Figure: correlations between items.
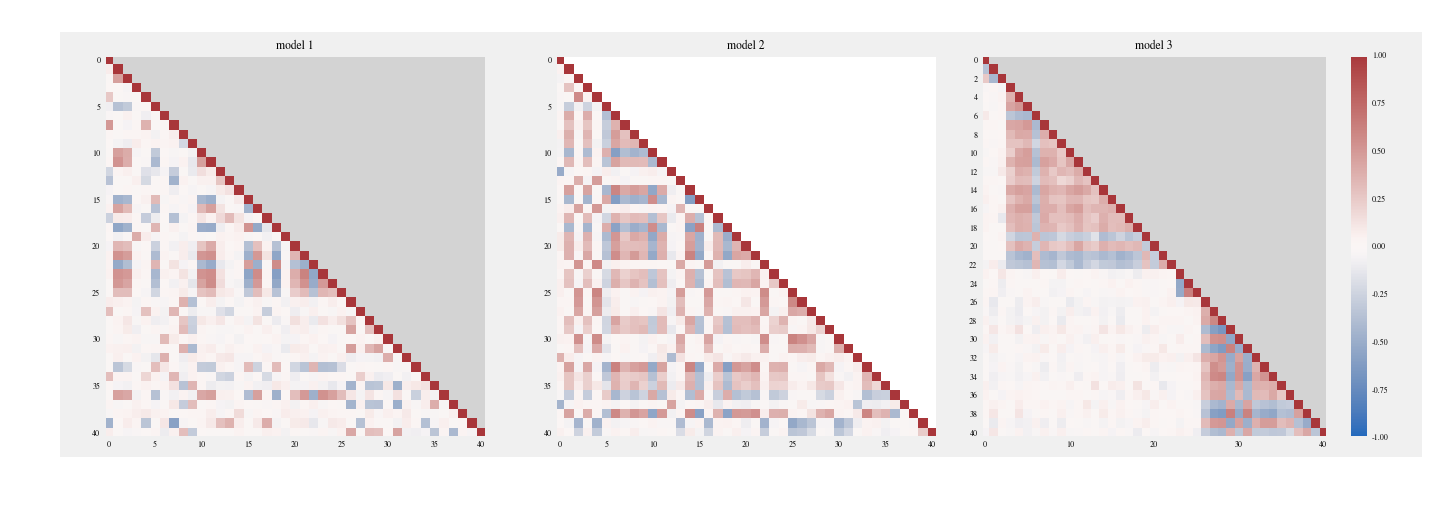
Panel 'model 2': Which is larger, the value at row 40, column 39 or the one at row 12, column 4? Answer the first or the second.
the first
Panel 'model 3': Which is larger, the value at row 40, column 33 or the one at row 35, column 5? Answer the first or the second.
the second
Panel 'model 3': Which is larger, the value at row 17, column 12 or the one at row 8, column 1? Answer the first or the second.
the first
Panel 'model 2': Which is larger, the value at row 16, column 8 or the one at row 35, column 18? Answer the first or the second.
the first
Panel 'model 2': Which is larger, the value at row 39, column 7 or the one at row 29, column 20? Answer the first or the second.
the second
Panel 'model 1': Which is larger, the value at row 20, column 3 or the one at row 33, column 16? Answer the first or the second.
the first
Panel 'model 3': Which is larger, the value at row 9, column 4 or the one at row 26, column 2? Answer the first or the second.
the first
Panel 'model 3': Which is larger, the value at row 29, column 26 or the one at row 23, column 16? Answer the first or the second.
the second
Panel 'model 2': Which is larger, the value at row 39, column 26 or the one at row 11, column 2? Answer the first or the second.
the second
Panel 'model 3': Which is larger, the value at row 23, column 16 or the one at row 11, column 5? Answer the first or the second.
the second
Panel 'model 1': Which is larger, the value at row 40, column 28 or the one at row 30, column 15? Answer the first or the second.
the first
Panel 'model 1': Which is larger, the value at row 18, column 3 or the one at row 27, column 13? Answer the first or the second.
the first
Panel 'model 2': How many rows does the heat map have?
41
